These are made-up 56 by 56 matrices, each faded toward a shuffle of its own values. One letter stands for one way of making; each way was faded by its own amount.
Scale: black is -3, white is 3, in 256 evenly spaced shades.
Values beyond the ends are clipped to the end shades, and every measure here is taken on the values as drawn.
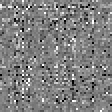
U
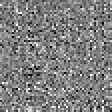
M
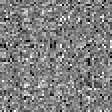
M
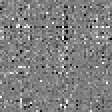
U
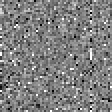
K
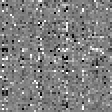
U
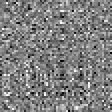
M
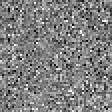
K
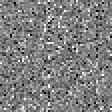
K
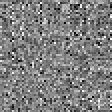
M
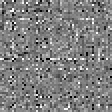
U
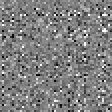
U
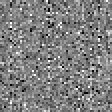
K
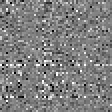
U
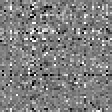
U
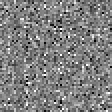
K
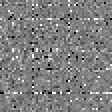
U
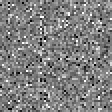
K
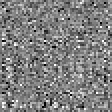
M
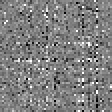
U
